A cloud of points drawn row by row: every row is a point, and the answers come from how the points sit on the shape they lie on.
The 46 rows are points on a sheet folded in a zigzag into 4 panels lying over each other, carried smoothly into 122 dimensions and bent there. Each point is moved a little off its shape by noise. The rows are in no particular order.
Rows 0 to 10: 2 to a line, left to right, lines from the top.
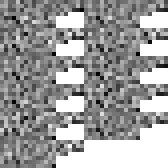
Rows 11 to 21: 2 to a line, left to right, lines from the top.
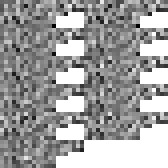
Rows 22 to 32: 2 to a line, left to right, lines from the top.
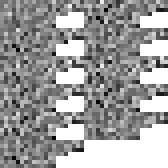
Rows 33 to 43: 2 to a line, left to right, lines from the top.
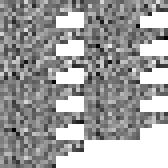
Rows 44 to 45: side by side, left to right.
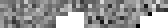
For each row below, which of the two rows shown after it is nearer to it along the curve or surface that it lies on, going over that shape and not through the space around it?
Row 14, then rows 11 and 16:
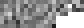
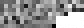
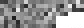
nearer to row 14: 16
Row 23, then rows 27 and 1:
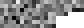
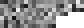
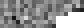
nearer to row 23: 1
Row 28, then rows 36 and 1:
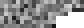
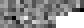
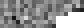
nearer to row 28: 36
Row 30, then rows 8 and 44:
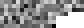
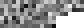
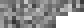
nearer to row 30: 8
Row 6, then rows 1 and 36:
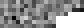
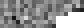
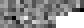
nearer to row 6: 36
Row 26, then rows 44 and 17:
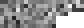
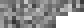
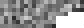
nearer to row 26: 44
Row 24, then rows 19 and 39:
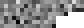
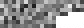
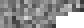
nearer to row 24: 39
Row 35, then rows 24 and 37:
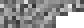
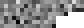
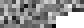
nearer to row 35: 37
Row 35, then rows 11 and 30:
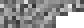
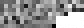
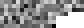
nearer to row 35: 30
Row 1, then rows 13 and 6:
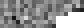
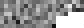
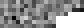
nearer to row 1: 13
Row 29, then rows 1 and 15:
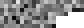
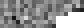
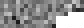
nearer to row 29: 1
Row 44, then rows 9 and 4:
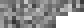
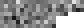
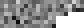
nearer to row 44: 4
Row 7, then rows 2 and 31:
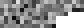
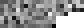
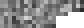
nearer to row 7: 31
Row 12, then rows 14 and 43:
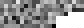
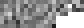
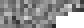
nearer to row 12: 43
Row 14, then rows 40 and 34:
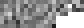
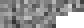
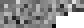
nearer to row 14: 34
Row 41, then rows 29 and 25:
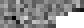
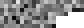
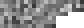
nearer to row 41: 29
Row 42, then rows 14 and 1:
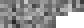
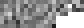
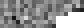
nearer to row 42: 1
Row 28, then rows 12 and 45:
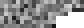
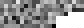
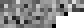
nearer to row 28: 12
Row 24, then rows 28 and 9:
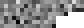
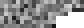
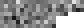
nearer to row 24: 9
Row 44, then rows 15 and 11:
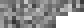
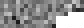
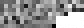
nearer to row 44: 15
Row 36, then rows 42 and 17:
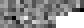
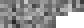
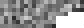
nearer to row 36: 17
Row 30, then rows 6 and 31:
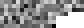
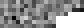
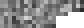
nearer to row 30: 6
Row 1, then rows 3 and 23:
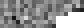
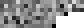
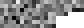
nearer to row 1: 23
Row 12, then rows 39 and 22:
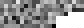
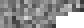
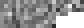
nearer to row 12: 39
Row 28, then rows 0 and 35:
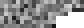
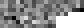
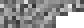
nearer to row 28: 0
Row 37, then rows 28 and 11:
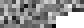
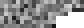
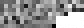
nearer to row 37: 28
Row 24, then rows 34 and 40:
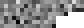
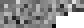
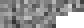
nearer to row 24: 34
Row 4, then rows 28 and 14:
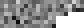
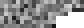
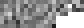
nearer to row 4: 14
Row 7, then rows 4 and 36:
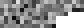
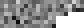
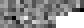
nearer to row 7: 36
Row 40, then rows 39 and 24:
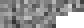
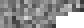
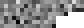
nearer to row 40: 39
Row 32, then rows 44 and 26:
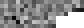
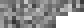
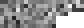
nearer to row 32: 44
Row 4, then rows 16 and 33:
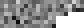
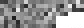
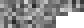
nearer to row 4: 16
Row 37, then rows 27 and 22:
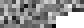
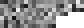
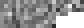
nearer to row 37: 27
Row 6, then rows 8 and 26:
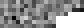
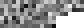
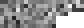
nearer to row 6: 8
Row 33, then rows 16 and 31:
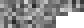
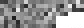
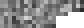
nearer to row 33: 31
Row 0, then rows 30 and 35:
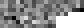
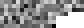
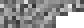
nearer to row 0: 30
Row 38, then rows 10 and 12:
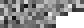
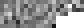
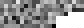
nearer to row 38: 12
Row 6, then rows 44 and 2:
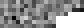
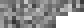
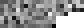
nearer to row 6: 44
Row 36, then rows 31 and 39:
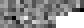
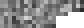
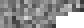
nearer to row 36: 31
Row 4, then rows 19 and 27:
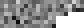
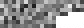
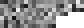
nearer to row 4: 27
